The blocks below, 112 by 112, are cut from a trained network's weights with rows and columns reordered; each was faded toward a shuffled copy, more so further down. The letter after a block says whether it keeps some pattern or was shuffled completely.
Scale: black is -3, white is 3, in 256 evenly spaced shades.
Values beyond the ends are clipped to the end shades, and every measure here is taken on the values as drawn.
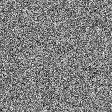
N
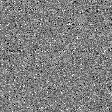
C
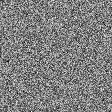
N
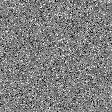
N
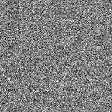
C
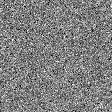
N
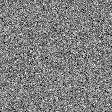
N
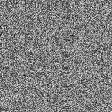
C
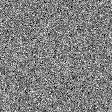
N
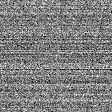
C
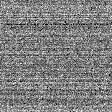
C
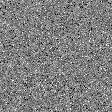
N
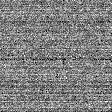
C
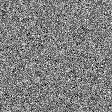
N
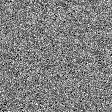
N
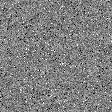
N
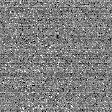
C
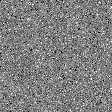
N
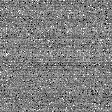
C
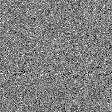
C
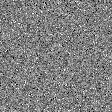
N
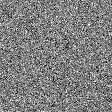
N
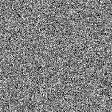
C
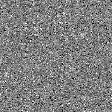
C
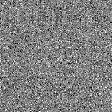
C
